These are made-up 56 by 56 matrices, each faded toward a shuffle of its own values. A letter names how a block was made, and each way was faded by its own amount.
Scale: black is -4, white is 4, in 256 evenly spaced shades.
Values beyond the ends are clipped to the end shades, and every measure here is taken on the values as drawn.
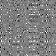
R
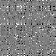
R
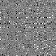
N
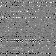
N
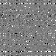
N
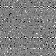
R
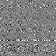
N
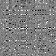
R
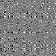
R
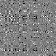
R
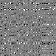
R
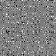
R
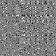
R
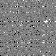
N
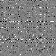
N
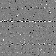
N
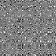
R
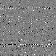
N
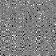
R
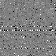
N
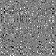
R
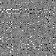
N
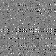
N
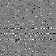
N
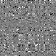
N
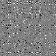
R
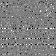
N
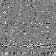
N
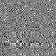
R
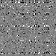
N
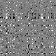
R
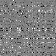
N
